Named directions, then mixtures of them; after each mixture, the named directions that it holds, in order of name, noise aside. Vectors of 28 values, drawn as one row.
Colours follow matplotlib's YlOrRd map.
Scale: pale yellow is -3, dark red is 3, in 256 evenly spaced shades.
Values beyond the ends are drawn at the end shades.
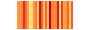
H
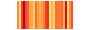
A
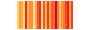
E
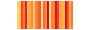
A, E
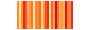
A, E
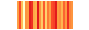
A, E, H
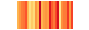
E, H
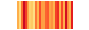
A, E, H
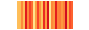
A, E, H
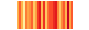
A, E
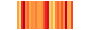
A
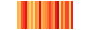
A, E, H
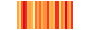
A, E, H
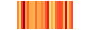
A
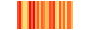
A, E, H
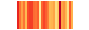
E, H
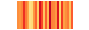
H
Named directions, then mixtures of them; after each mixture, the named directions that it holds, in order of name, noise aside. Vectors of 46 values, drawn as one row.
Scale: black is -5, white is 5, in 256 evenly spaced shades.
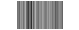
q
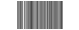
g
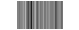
g, q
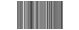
g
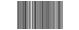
g, q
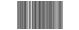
q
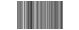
g, q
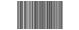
g, q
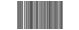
g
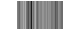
g, q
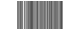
g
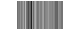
g, q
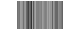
q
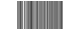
g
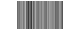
q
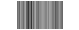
q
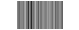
q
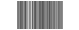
q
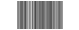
q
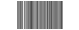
g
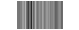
g, q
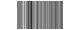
g, q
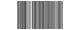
g, q
